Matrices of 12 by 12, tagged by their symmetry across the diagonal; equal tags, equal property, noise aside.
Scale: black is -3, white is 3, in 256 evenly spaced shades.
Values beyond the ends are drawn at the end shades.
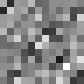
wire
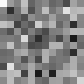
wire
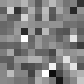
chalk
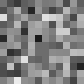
chalk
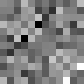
wire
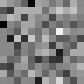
chalk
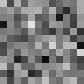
chalk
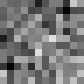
wire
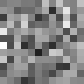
chalk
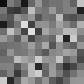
wire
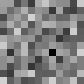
wire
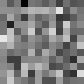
chalk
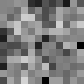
wire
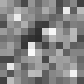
wire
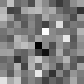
chalk
